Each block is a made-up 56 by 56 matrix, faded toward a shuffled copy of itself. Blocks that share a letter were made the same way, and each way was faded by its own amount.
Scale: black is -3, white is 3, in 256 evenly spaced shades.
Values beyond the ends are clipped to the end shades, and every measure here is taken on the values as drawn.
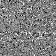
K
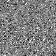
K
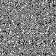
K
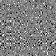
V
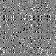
V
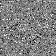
K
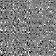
V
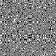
V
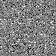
K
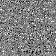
K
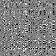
V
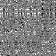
V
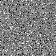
K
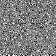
K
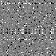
V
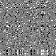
V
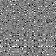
V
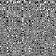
V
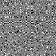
V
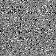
K
